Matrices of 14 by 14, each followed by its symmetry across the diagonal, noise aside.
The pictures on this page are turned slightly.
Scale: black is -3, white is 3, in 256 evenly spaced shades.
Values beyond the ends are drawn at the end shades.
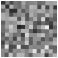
neither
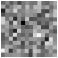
neither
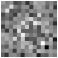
symmetric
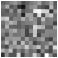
neither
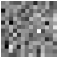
neither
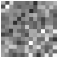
symmetric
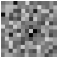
symmetric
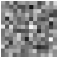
neither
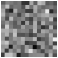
neither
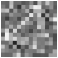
symmetric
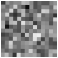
symmetric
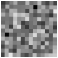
symmetric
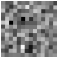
neither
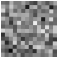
neither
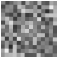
symmetric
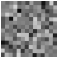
symmetric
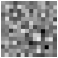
symmetric
